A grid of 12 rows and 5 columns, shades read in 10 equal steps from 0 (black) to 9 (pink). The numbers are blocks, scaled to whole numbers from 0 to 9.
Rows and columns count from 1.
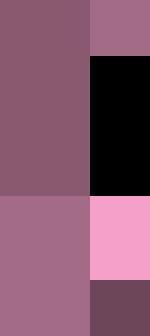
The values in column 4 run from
0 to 9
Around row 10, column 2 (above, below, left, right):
6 6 6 6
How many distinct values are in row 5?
2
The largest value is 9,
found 6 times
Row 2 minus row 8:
-1 -1 -1 -3 -3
